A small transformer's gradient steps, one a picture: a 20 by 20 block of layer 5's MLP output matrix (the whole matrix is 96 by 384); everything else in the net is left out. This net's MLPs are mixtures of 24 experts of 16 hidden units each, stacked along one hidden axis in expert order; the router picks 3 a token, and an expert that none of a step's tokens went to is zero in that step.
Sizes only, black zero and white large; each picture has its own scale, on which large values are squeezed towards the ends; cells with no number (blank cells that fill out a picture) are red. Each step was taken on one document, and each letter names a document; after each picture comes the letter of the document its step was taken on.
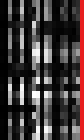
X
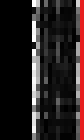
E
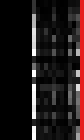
E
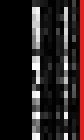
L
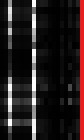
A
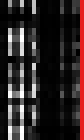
X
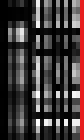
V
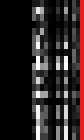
L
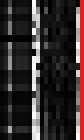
E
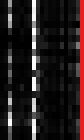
A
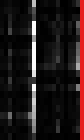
E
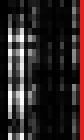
X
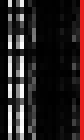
X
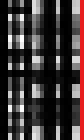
X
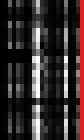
L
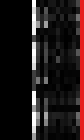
E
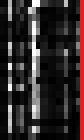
A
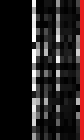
E
